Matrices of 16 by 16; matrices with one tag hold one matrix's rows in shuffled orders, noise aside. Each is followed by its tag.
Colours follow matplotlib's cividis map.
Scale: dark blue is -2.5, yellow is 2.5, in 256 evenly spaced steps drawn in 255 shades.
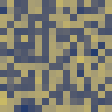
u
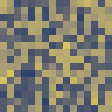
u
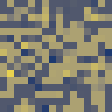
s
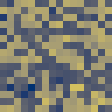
s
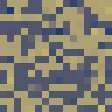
s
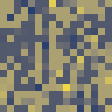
u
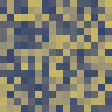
u
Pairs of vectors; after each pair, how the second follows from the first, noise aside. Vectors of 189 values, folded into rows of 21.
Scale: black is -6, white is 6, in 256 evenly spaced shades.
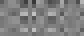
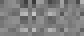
copied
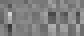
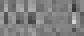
reversed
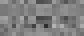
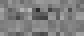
reversed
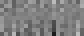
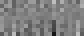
copied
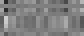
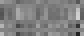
reversed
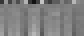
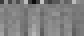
copied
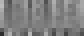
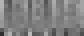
copied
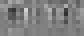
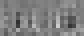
reversed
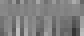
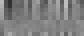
reversed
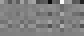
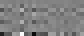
reversed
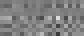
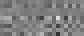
copied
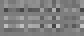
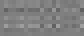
shrunk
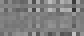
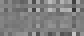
copied
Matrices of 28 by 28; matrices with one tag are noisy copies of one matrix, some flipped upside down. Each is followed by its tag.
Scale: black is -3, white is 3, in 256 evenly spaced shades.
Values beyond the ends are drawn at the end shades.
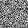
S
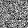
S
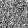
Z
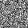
S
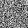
Z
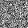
S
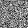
S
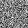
Z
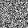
S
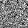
S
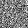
Z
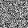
S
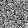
Z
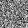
Z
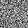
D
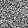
D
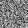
Z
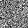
D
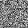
S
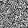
S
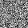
S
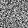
D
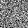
D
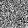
Z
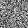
D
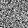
D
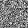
S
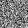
Z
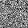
S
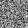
Z
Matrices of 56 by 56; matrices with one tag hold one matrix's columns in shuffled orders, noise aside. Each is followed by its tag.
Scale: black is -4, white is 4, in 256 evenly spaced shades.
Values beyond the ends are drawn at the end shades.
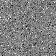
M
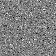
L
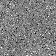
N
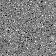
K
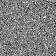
M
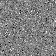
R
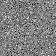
M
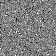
R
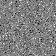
K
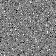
R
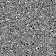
M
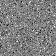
K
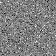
K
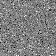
N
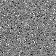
L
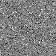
L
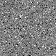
M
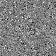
M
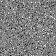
M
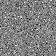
M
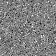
K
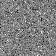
R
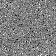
N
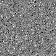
K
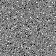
M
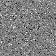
L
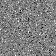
R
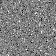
R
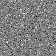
L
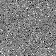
N
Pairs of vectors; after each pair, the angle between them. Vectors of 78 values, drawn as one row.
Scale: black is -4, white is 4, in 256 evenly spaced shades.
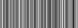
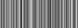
partly aligned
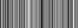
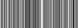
nearly opposite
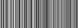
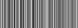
nearly opposite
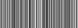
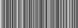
orthogonal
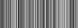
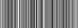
partly opposed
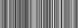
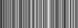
orthogonal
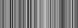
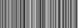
orthogonal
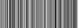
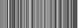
nearly parallel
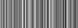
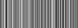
partly aligned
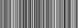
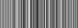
orthogonal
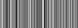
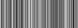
orthogonal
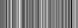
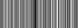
orthogonal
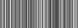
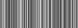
partly aligned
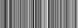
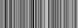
nearly parallel
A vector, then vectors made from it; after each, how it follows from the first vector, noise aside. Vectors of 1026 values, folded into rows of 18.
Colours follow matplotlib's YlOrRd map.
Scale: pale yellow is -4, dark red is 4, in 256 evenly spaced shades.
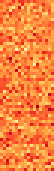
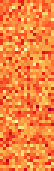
copied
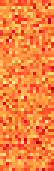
wrapped around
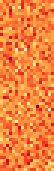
sign-scrambled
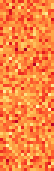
sign-scrambled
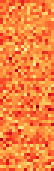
copied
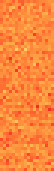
shrunk
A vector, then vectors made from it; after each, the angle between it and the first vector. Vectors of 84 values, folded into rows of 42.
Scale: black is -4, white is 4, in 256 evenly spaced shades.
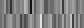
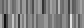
orthogonal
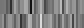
nearly parallel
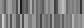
partly opposed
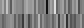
orthogonal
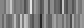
nearly opposite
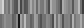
partly opposed
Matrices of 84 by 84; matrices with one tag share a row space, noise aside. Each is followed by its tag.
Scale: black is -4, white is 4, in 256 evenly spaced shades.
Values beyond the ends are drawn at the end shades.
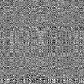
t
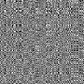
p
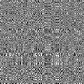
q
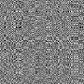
p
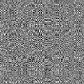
q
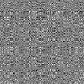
t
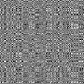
p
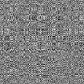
t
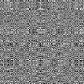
t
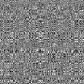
t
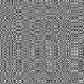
p
